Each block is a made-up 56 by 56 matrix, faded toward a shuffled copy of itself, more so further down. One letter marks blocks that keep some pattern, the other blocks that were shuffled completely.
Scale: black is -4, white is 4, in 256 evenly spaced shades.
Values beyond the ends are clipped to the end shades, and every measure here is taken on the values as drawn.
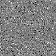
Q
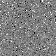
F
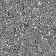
F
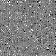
Q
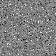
F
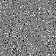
Q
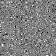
Q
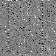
Q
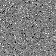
F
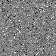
F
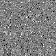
Q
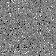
Q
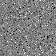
F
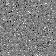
F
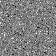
F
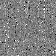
Q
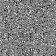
Q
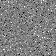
F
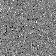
F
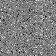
Q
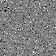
Q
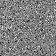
F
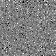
Q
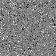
F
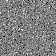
F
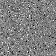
Q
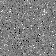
F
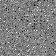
Q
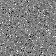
F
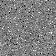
Q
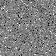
F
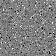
F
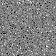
F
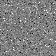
F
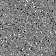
F
